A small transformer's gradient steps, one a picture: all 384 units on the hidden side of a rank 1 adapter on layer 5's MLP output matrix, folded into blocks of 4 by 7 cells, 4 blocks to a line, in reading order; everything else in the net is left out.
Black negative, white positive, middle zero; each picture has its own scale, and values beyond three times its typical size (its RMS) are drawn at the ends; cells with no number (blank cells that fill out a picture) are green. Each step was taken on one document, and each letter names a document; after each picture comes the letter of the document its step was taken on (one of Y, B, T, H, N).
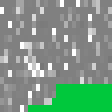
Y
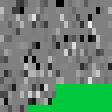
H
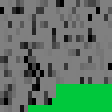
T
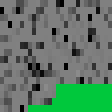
H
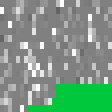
H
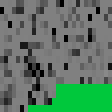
T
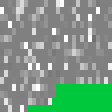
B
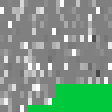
B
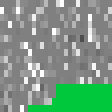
H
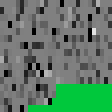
H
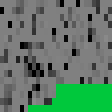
Y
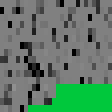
Y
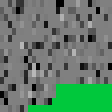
B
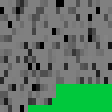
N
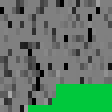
T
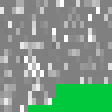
T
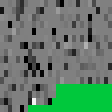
B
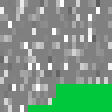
B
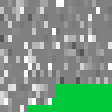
B
